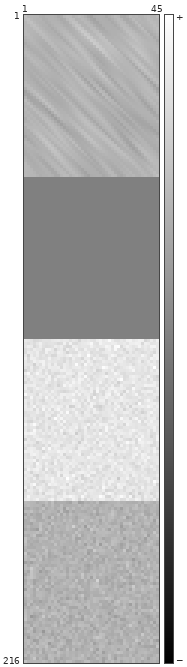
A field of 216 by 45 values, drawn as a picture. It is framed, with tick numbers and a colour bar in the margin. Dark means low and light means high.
The table splits into 4 rows of 1 panel. Panel 1,1: high, slanting down to the right, faint in contrast. Panel 2,1: middling, flat. Panel 3,1: very high, fine-grained, faint in contrast. Panel 4,1: high, fine-grained, faint in contrast.
